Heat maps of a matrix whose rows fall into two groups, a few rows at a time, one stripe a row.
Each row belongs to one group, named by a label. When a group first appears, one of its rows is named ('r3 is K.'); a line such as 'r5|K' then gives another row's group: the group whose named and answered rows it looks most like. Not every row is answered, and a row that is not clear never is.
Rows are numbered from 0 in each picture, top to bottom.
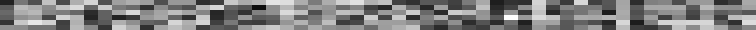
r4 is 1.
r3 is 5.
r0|1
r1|5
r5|1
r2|1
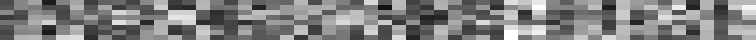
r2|1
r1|5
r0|5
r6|5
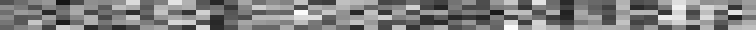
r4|1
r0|1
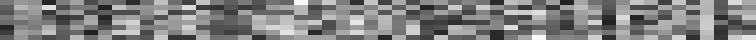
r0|5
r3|1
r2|5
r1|1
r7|5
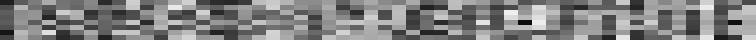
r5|5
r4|1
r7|1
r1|1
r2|5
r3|5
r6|1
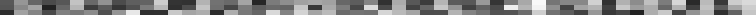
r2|1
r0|5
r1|5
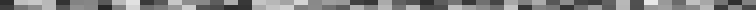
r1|1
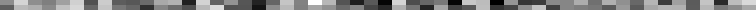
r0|5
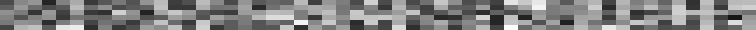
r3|1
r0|5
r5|5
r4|5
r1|5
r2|1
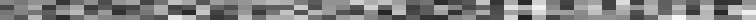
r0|1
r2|5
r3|1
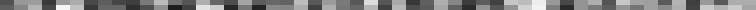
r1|5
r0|5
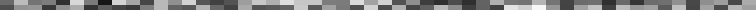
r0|1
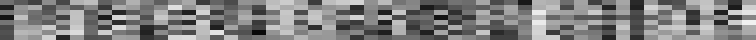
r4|5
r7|1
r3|1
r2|5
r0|1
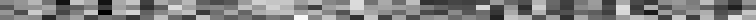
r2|1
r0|1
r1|1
